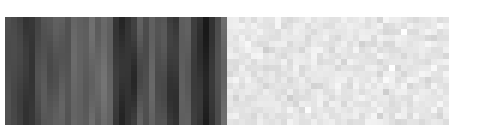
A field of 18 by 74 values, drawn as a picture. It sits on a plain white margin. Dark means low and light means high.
The table splits into one row of 2 panels. Panel 1,1: low, streaked downward. Panel 1,2: very high, fine-grained, faint in contrast.
